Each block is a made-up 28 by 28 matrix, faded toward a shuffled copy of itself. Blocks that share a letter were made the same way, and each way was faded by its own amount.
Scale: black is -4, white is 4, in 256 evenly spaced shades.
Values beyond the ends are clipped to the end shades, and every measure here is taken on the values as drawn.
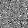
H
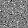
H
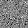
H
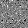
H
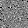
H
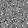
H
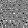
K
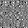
K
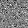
H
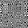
K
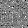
H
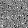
H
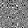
K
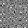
K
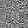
K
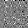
K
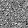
H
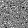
H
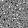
H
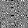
K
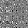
K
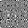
K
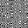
K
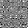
K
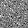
H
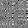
K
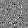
K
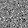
H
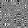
K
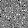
H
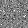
H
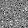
H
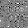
K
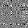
K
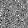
H
